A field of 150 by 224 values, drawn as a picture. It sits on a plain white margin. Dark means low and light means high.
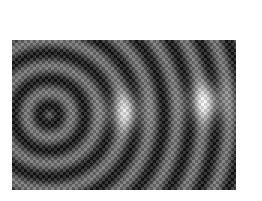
There are two bumps. On average the colour sits 30% of the way up the scale. Rings spread out from the middle left.
